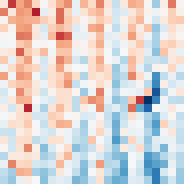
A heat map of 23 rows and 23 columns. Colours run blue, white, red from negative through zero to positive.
Stripes: upright, repeating 5 times. Odd patch: rougher, in the middle right. Slope: up to the top left. Ninth with the lowest average: bottom right. Ninth with the highest average: top left.
